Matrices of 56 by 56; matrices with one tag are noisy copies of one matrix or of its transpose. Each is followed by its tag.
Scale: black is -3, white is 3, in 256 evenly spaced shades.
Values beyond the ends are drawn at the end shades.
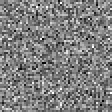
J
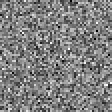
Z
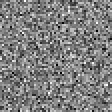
Z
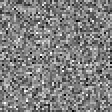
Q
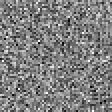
J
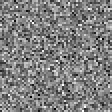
Z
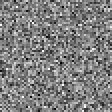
Z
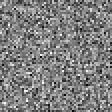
Q
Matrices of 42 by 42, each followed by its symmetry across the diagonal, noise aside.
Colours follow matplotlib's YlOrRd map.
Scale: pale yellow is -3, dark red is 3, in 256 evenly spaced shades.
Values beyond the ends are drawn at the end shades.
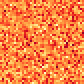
antisymmetric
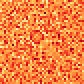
symmetric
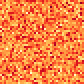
neither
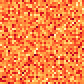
antisymmetric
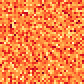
antisymmetric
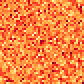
symmetric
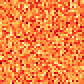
neither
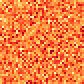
symmetric
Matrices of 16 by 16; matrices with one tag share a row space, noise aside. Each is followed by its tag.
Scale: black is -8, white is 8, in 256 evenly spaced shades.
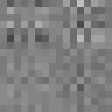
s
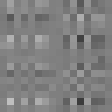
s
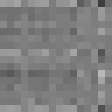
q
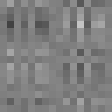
s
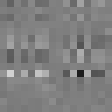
s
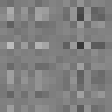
s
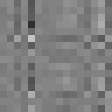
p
